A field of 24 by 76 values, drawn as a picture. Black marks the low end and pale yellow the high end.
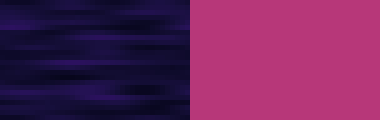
It is made of 1 by 2 panels. Panel 1,1: very low, streaked across, faint in contrast. Panel 1,2: middling, flat.
